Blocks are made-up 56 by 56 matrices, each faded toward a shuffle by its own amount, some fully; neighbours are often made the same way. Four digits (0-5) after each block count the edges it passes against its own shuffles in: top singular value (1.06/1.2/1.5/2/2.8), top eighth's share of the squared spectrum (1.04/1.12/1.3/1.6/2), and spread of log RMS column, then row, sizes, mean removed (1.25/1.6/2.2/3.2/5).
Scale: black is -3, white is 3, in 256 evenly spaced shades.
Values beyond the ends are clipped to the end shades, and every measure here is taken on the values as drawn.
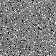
0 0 0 0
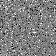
2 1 0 0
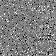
1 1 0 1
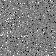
0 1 0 0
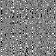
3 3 3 2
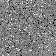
0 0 0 0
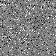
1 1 0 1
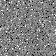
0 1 0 0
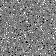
0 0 0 0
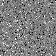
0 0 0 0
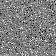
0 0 0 0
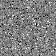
0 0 0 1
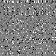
4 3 2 2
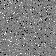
0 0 0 0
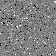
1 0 0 0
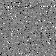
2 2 0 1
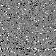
1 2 1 2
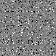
1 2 2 2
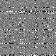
2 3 2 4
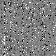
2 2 2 0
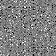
3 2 1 0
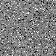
3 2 0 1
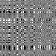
5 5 4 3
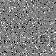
3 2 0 1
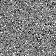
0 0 0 0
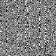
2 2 3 0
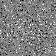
1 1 0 1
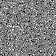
0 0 0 1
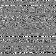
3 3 0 4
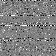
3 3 0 3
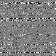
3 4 0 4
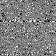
2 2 0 2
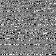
2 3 0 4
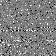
2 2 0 2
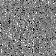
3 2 1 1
